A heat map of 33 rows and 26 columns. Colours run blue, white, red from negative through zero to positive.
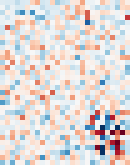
Mirror symmetry: none. Roughest part: bottom right. Grain: fine. Stripes: none. Odd patch: rougher, in the bottom right. Slope: none.
